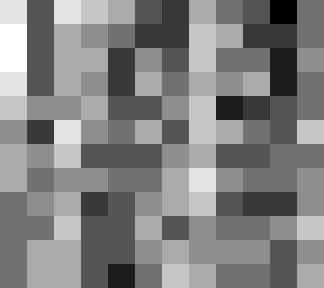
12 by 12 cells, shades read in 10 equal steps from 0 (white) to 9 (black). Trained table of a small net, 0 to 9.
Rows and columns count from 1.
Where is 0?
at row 2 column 1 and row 3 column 1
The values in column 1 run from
0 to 5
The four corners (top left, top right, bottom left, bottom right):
1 5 5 3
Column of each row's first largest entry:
11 6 11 11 9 2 4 2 4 4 4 5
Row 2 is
0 6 3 4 5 7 7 2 3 7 7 5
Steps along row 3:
up down same up down up down up same up down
